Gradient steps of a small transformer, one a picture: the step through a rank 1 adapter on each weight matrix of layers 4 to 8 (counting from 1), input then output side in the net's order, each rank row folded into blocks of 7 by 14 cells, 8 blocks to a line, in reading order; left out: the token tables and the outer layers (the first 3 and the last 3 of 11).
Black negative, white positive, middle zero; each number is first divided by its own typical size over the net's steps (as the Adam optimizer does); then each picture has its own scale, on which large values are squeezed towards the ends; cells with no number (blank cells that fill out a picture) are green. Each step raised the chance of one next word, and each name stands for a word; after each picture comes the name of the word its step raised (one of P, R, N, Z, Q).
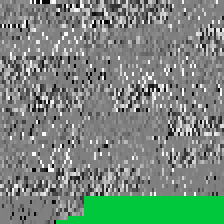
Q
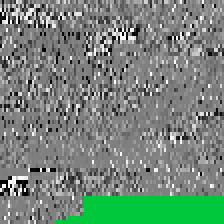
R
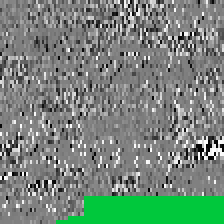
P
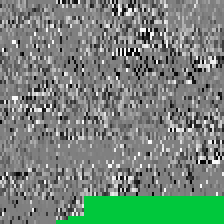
P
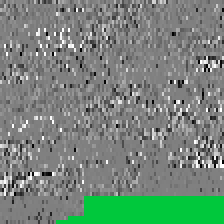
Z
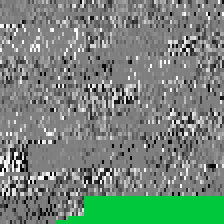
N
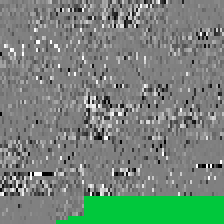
Z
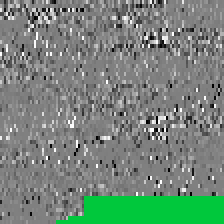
Z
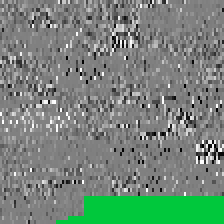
Z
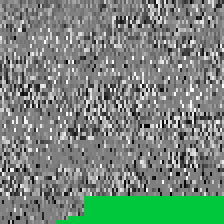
Q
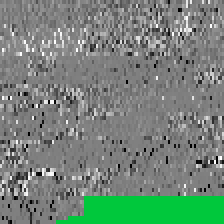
N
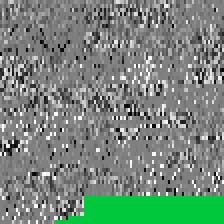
P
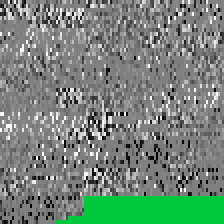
N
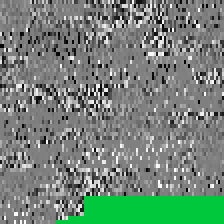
R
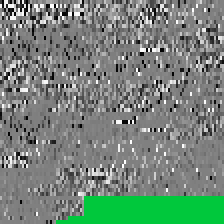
R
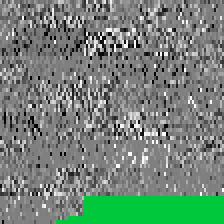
R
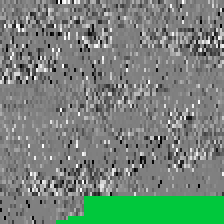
Z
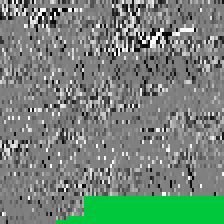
P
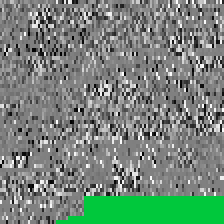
R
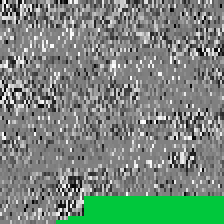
Q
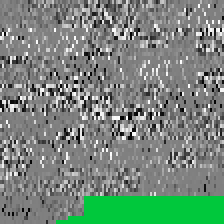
Q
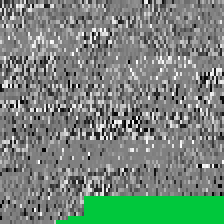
Q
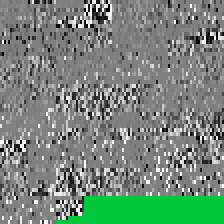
R
